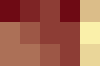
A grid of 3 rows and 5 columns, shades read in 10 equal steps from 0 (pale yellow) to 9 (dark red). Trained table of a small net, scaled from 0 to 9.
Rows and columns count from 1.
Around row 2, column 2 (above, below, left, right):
8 5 5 7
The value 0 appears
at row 2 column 5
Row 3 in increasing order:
1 5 5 6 7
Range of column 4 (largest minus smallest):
2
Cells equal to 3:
0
